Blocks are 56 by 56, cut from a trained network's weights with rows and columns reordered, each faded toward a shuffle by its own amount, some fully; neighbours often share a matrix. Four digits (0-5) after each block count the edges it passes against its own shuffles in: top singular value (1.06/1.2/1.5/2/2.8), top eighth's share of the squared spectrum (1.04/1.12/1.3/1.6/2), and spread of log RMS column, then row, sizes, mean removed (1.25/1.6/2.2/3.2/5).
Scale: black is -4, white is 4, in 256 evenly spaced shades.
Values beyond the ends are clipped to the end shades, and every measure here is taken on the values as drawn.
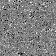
0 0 0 0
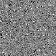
2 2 1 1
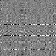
4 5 0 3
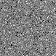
1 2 0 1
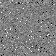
2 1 0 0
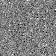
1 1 0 0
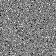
0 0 0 0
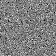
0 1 0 0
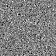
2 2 0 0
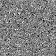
1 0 0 0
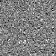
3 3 2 1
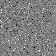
1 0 0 0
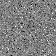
0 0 0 0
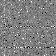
3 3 0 1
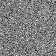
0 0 0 0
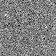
2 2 0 1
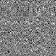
3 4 2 2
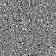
3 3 1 1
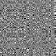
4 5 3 3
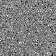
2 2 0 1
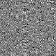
3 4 2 1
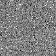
2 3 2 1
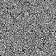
1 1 0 1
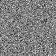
2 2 0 1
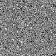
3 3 2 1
